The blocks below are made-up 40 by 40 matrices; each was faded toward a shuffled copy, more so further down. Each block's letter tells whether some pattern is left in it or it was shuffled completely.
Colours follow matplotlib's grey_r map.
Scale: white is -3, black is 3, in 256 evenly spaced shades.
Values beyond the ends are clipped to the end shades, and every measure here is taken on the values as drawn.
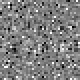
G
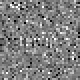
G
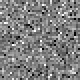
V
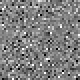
G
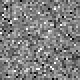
V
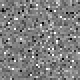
V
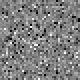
V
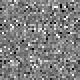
G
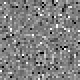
V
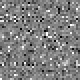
G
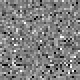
G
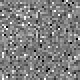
G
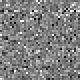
G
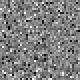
V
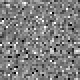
G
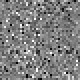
G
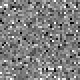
G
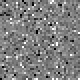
V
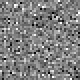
V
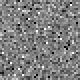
V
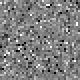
V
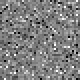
V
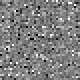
G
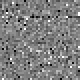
G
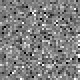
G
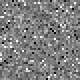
V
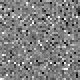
G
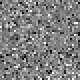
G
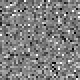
G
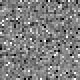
V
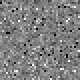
V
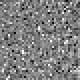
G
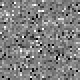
G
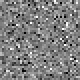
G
